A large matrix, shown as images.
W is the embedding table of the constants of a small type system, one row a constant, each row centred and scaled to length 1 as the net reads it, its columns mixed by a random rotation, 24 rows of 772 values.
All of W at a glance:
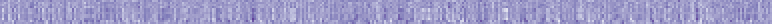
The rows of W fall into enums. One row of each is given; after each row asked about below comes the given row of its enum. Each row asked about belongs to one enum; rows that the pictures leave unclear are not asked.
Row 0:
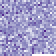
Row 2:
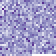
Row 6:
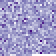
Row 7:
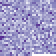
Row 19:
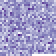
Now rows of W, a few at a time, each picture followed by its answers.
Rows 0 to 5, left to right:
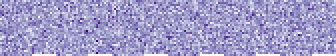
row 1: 6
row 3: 7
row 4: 7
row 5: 19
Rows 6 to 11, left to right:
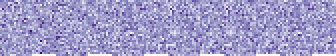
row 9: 2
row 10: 2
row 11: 19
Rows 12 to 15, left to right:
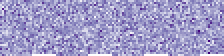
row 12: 2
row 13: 0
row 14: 19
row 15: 6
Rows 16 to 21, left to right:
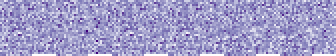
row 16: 19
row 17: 6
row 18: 19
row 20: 0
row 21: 0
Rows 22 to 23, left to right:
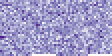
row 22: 7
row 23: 0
